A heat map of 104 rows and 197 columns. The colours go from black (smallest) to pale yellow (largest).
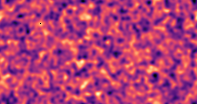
Slope: none. Mirror symmetry: none. Grain: blotchy. Lone odd cells: 1, lower than its neighbours. Histogram: bell-shaped. Average level on the scale: 50%.
